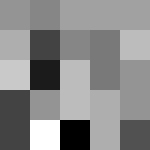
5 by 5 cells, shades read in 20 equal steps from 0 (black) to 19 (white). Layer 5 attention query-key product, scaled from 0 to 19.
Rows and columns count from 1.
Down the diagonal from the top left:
11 5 14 13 6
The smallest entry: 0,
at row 5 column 3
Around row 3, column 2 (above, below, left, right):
5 11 15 14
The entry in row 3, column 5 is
11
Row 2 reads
13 5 10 9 14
